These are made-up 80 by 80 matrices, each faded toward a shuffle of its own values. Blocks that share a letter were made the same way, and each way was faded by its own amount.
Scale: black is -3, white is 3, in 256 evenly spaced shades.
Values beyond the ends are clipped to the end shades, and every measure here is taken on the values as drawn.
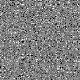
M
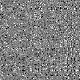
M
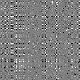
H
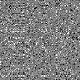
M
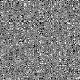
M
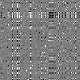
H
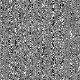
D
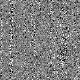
D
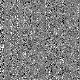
D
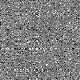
M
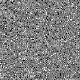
M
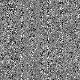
D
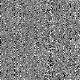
D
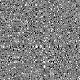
M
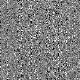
D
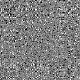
M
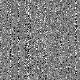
D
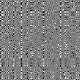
H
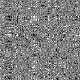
M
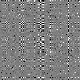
H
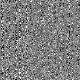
D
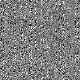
D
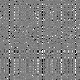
H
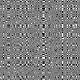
H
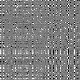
H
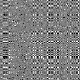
H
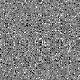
M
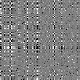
H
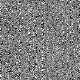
D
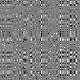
H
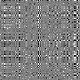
H
